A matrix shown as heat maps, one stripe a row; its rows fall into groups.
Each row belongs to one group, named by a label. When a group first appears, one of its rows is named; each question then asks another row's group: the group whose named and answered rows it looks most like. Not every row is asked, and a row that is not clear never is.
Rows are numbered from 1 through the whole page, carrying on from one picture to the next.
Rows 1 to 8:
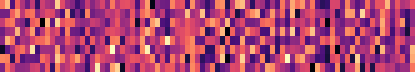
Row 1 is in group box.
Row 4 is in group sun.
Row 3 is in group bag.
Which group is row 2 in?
sun
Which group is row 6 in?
sun
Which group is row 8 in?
bag
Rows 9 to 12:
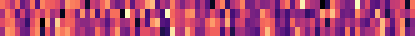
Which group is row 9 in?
box
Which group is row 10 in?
bag
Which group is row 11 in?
bag
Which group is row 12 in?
bag
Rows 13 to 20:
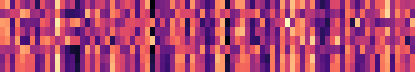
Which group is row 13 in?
box
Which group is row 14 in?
sun
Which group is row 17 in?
box
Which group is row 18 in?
sun
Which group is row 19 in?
sun
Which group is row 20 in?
sun
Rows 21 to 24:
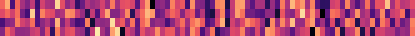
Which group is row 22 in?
box
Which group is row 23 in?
sun
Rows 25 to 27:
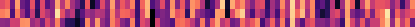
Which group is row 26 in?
box
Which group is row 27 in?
sun
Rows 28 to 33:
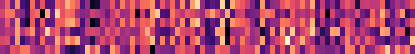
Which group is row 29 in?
bag
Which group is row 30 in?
box
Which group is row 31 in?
sun
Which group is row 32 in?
box
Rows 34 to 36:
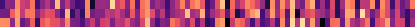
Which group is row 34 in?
sun
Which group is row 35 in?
sun
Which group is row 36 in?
box
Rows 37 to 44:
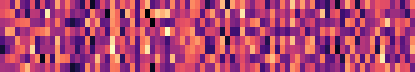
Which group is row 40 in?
bag
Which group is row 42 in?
sun
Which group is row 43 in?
bag
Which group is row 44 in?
sun
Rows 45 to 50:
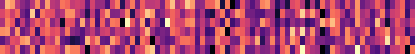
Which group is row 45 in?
bag
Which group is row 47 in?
bag
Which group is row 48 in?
box
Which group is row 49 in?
sun
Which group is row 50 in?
box
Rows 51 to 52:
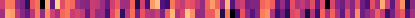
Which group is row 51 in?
bag
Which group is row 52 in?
bag
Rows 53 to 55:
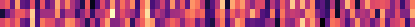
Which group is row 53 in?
box
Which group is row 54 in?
sun
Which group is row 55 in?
box
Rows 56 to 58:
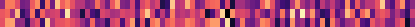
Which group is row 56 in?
bag
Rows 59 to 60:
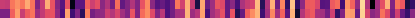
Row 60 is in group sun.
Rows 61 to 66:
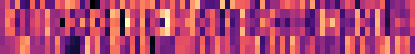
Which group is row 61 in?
box
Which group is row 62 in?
bag
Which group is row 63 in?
bag
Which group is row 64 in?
bag
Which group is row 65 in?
sun
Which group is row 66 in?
sun
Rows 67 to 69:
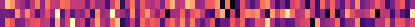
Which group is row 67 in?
bag
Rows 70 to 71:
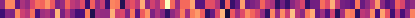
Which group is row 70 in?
bag
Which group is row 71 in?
sun
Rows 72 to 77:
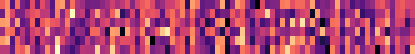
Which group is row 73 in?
bag
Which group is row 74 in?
box
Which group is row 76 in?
box
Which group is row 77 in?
sun
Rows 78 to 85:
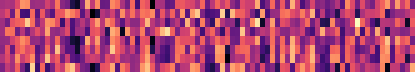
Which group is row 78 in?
sun
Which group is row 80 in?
sun
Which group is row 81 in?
bag
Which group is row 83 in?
sun
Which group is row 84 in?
sun
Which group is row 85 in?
box
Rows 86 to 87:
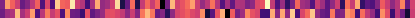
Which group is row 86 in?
bag
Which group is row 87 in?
sun
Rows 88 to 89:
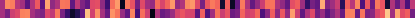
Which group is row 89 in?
sun
